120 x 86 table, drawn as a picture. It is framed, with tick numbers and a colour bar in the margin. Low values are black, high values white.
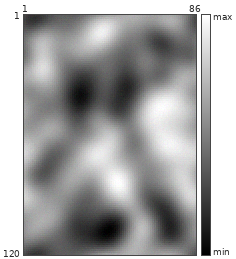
Mirror symmetry: none. Stripes: none. Lone odd cells: none. Ninth with the highest average: middle right.
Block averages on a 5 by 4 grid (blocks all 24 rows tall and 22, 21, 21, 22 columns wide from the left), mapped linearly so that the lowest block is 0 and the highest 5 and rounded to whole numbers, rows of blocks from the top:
2321
3014
3335
2343
2021
